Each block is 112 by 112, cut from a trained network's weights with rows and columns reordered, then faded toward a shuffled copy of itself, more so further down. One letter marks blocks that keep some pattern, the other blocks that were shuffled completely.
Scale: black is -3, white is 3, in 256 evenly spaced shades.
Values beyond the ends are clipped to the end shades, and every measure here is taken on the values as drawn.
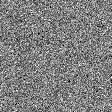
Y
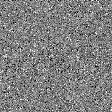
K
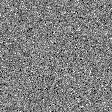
Y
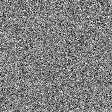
Y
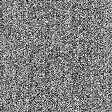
K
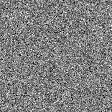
Y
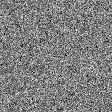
Y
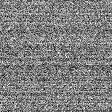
K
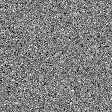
Y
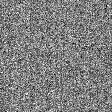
K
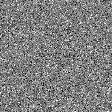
K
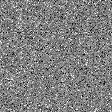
K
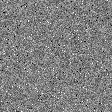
Y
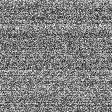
K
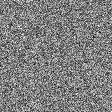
Y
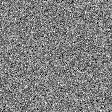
Y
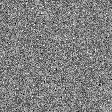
Y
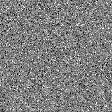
K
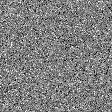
Y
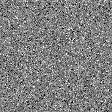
Y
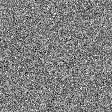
Y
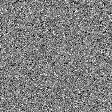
K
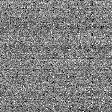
K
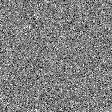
K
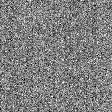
K
